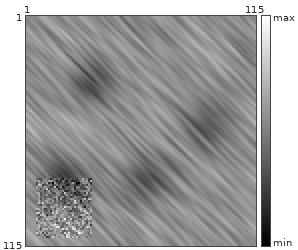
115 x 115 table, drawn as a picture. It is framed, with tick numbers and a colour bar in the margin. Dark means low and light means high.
Odd patch: rougher, in the bottom left. Mirror symmetry: none. Roughest part: bottom left. Dips: four. Odd rows or columns: none.
